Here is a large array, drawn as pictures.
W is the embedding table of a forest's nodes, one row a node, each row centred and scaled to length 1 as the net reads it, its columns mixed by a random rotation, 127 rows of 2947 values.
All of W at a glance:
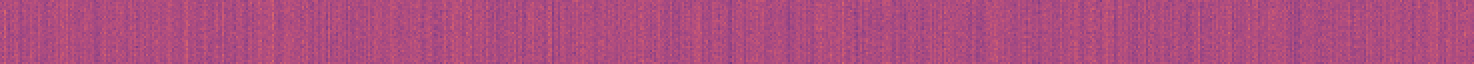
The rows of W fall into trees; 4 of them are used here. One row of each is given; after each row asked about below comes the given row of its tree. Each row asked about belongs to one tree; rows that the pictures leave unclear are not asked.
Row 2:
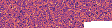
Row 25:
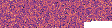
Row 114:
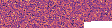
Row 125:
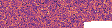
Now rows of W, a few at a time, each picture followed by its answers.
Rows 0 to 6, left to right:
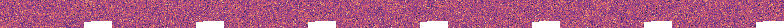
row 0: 125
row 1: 25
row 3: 25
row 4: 25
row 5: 2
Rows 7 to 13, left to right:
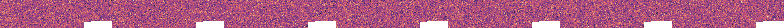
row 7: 114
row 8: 114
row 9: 2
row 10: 25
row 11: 25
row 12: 2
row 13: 114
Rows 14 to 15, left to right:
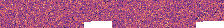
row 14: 2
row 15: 2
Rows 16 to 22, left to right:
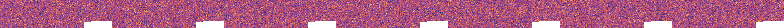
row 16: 25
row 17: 2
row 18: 25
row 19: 2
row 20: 125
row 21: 114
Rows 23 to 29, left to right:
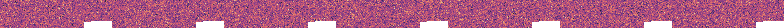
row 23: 114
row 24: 2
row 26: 125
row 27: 25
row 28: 25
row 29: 25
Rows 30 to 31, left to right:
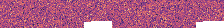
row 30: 25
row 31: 2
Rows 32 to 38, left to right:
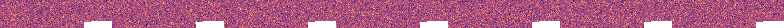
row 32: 25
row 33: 2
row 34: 2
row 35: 2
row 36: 25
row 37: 25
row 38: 114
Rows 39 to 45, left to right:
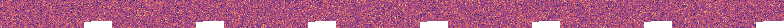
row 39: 25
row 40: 2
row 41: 25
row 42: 114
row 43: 114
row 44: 114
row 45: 2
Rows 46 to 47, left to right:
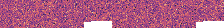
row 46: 2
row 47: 25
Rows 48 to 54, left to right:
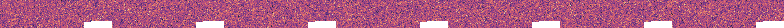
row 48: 25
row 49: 2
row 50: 114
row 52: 25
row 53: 25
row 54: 2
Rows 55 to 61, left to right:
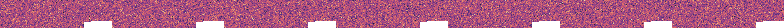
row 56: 25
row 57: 25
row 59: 2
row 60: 114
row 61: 114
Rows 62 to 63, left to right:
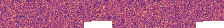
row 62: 25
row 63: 2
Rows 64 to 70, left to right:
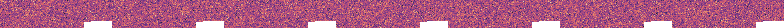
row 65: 125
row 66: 125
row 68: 25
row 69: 2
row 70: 2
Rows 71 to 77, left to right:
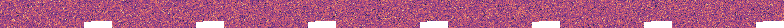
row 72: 25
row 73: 25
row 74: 114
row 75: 125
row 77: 2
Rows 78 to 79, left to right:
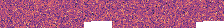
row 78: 2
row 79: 25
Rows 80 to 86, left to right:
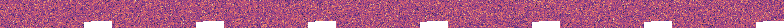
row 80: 2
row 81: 2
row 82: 25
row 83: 2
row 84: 125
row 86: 114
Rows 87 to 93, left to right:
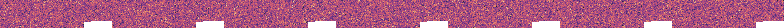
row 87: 2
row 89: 25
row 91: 114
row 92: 25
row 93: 114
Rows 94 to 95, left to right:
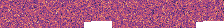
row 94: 25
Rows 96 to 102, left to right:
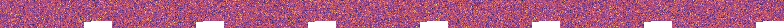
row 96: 25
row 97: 2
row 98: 125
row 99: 2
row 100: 2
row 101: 2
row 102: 114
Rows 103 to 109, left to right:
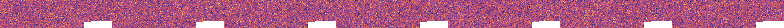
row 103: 114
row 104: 125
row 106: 2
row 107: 25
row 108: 2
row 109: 2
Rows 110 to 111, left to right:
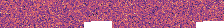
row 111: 25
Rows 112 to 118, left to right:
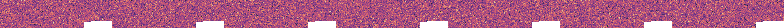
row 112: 114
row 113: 2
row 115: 25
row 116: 25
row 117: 114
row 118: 2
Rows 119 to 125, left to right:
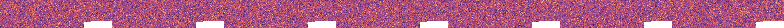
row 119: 2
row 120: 25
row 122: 2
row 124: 25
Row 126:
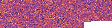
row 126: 114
